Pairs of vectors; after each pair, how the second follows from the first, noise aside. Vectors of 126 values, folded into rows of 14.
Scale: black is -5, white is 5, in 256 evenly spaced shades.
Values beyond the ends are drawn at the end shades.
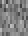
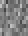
sign-scrambled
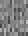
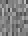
wrapped around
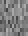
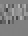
partly zeroed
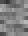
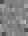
partly zeroed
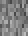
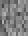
wrapped around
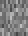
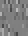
partly zeroed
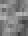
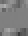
partly zeroed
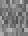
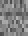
sign-scrambled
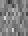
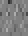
partly zeroed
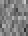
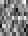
scaled up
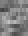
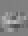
partly zeroed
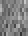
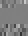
partly zeroed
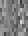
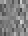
sign-scrambled
